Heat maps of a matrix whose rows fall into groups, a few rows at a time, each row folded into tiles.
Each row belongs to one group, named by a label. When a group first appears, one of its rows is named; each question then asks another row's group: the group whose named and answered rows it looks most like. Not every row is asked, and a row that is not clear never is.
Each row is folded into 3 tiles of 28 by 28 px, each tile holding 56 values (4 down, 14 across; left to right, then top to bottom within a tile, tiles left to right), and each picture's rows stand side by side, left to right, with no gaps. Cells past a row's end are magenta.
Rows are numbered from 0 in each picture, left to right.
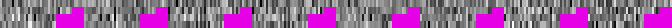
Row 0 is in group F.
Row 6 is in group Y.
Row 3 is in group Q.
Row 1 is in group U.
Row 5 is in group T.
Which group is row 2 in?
Q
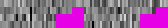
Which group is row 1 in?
T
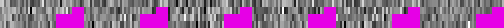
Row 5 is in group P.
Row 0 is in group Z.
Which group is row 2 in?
Q
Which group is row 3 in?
P
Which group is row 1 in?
T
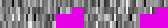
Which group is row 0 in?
F
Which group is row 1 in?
Q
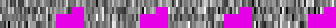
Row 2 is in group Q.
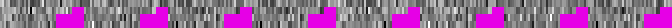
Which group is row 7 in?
T
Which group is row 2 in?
T
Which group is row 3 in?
T
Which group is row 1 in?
Y
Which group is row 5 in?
Y
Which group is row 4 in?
Z
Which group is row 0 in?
Z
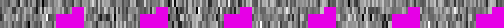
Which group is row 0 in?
Q
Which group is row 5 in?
Y
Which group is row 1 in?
U
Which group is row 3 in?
Y
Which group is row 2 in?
P
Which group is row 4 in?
F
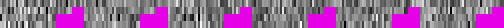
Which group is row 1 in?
F
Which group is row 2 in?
U
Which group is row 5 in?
Z
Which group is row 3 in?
P
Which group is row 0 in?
Y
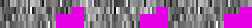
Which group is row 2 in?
P
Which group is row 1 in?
Z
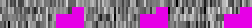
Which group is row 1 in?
U
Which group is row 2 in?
Q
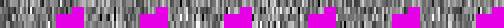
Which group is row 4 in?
T
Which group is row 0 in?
P
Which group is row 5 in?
F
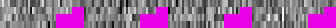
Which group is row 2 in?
Q
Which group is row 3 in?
Q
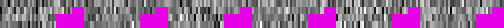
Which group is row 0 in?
Q
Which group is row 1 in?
P
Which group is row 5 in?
Z
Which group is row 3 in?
Y
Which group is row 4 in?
Y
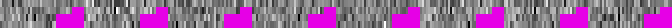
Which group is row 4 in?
P
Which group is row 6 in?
Z
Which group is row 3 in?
Q
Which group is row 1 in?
Z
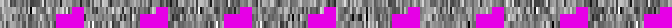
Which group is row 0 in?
Z
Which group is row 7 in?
P
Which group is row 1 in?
Y
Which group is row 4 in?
U
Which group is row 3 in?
Y
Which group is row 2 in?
P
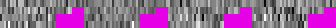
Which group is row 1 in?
P
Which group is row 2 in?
F
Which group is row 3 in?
F
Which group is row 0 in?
Y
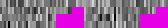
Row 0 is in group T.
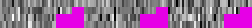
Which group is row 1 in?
U
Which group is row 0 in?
F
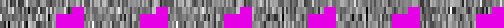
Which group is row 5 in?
P
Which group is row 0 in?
T
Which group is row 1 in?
Y
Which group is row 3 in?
U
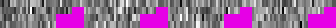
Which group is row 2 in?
F
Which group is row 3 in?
Z
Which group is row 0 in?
P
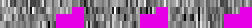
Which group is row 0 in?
Z
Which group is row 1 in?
P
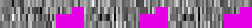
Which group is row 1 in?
U
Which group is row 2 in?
U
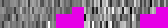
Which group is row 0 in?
P
